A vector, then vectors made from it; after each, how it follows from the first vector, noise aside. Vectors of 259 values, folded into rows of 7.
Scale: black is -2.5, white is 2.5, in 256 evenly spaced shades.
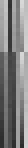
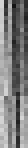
reversed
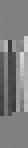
partly zeroed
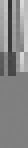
partly zeroed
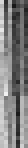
reversed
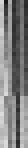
reversed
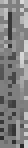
partly zeroed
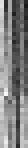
reversed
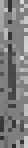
partly zeroed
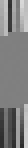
partly zeroed
